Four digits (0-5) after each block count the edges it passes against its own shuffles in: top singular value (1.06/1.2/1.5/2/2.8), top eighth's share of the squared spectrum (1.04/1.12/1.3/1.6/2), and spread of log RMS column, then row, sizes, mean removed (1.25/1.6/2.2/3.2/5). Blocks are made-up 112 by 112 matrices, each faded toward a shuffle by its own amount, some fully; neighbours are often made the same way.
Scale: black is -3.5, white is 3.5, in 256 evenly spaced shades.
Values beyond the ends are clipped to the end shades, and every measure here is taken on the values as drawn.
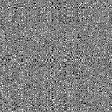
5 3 2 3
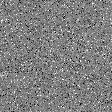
0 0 0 0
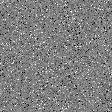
0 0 0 0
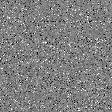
1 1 0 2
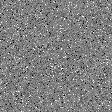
0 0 0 0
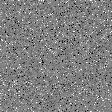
0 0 0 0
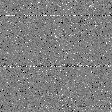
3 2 0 2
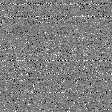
2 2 0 3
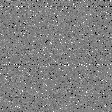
2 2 0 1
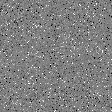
1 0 0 0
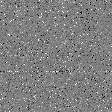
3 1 0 1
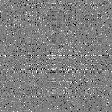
5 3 2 2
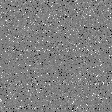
3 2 0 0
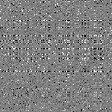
5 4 2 3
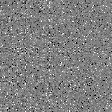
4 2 1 1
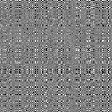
5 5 4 4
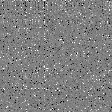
4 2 1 1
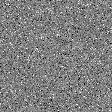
2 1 0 0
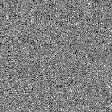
4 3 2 1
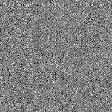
4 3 2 2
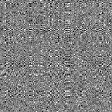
5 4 3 3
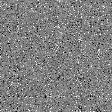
1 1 1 1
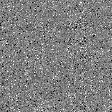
1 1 2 1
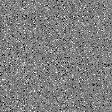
1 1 2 2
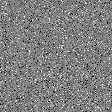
1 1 1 1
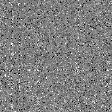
1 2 2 2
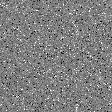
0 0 1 0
